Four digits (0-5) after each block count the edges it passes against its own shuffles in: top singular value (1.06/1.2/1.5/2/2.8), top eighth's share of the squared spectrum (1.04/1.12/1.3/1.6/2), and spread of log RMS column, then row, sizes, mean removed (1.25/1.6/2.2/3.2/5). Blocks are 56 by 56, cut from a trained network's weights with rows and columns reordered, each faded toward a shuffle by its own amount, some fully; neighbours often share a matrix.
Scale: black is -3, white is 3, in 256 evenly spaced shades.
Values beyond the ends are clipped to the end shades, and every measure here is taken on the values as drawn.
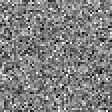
2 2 1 0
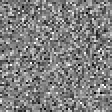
0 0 0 0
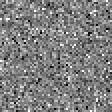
0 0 0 0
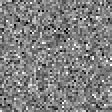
0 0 0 0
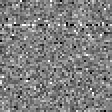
2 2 0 1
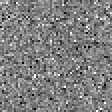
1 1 0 1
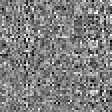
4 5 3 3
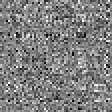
3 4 2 2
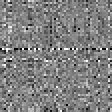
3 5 2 3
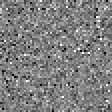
0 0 0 0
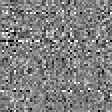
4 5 2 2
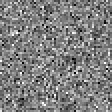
2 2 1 0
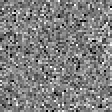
1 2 1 0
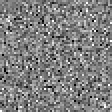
0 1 0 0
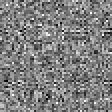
3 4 2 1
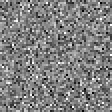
2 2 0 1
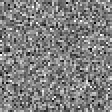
2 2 1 0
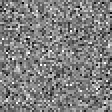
1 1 0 0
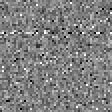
2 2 0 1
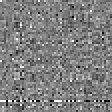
3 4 1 2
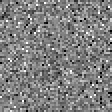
0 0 0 0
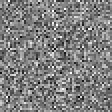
4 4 2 1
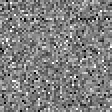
2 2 0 1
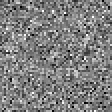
2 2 1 1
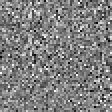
2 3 1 1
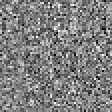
3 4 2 1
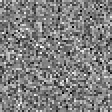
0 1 0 0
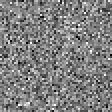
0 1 0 0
